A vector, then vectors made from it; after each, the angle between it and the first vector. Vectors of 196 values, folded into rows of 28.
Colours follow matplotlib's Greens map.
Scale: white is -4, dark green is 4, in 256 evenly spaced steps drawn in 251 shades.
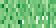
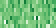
orthogonal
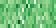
partly aligned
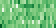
orthogonal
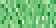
nearly parallel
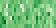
orthogonal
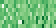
nearly opposite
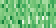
nearly parallel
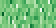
orthogonal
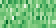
partly opposed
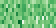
nearly parallel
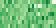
partly opposed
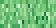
nearly opposite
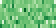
orthogonal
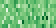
nearly opposite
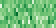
partly aligned
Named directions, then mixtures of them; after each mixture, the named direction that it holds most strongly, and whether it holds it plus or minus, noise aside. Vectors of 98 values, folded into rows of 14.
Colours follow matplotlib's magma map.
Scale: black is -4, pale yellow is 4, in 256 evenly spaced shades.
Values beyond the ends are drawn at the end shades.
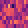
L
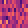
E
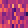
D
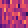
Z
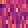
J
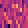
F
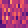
Z, plus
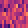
F, plus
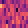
J, minus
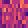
Z, plus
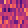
E, plus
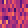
E, plus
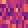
J, plus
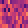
J, minus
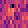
L, plus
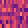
E, minus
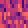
Z, minus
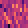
F, plus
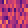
E, plus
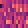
F, plus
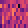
D, minus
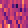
F, minus
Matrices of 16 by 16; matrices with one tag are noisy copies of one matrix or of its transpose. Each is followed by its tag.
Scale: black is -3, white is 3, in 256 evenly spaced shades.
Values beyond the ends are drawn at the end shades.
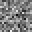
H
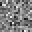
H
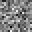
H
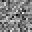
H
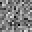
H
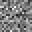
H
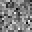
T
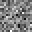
H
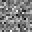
H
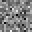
H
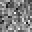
T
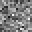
T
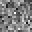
T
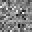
H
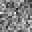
T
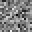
H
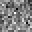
T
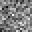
T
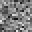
T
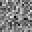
H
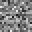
H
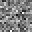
H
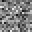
H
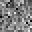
T
